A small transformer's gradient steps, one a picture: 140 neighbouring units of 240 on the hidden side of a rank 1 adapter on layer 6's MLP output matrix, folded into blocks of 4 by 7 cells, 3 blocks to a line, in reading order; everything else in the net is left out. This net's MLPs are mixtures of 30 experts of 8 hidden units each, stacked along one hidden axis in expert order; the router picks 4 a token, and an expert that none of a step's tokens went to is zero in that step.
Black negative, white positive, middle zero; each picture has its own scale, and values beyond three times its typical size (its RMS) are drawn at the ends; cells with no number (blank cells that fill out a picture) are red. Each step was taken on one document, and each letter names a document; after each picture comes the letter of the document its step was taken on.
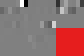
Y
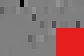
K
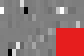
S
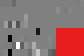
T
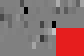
Y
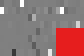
S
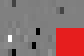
T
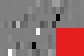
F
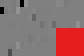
K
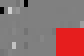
S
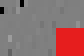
K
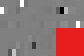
S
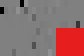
K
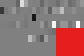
K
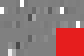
S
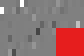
K
